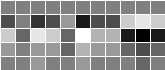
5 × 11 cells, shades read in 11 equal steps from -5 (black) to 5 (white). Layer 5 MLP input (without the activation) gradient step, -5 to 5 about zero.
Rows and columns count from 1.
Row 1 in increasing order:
0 0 0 0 0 0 0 0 0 0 0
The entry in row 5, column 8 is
0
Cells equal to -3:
1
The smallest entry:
-5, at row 3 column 10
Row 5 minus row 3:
-3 1 -3 -3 1 -4 -2 -2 4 4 4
